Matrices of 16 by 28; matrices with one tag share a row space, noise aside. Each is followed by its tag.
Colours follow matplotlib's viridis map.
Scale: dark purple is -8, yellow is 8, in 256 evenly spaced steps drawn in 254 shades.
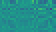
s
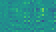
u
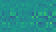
s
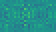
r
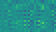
u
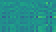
s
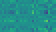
s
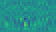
r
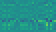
s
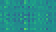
r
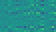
u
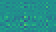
r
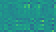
u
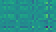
s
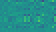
u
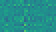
r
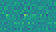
r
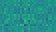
r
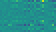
u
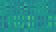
r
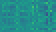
s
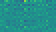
r
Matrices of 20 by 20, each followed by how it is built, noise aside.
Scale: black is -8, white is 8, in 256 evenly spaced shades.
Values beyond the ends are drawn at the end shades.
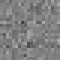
low rank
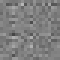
low rank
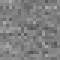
low rank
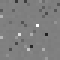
sparse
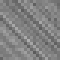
Toeplitz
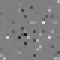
sparse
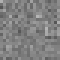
low rank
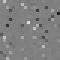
sparse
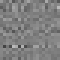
low rank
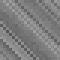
Toeplitz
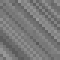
Toeplitz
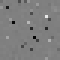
sparse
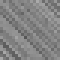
Toeplitz
